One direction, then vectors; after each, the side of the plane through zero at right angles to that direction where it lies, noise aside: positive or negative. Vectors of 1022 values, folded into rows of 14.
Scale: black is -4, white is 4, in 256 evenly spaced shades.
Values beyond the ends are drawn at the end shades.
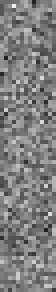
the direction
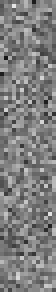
positive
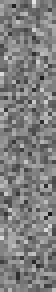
negative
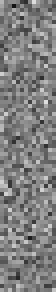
negative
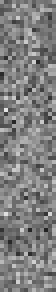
positive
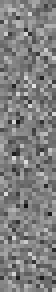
negative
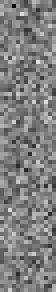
negative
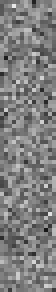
positive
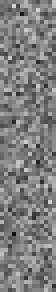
positive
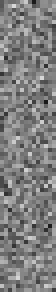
positive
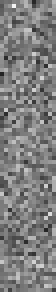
positive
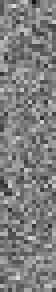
positive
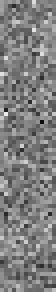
negative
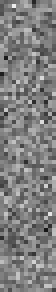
positive
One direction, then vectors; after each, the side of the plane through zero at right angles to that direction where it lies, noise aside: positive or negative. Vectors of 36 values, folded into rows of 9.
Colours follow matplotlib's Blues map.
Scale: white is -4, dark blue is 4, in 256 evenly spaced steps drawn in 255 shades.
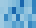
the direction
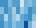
negative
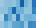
positive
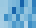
positive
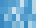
negative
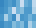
negative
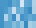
negative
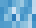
negative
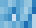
positive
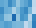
negative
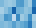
positive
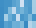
negative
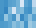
negative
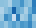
positive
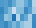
negative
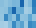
positive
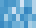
negative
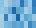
positive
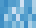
negative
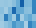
positive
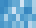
negative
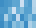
negative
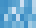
negative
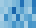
positive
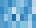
negative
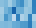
positive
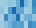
positive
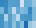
negative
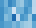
negative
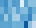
negative
